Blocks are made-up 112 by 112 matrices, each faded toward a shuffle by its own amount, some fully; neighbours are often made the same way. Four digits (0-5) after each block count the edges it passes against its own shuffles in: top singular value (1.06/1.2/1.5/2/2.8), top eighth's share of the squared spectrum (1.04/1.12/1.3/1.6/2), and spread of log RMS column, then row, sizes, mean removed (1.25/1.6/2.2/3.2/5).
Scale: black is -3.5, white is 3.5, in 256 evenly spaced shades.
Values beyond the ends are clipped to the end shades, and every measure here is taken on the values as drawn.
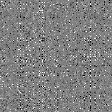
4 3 3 2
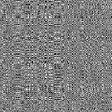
5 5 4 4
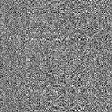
4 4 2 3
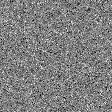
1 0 0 0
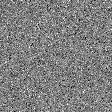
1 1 0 0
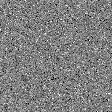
2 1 0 0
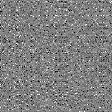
4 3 2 2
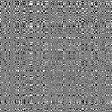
5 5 4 4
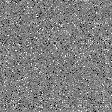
3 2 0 1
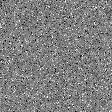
0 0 0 0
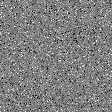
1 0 0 0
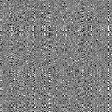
5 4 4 3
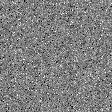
0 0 0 0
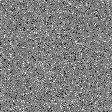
3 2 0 0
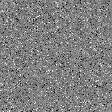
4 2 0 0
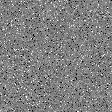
0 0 0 0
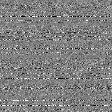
2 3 0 4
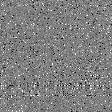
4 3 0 2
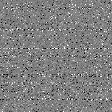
4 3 1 3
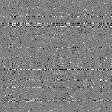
5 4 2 3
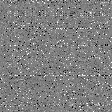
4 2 0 2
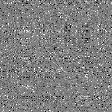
4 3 1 3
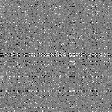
5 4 2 3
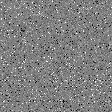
3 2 0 1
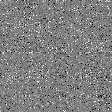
3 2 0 1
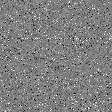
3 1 0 1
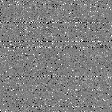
4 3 1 3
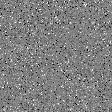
2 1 0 0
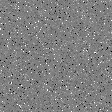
0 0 0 0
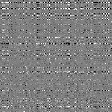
5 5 3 4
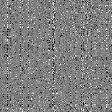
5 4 3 2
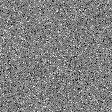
0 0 0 0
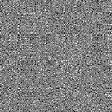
4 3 2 2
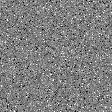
2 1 0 0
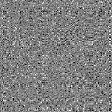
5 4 2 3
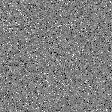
3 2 0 0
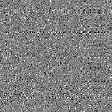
4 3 2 2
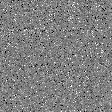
2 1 0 1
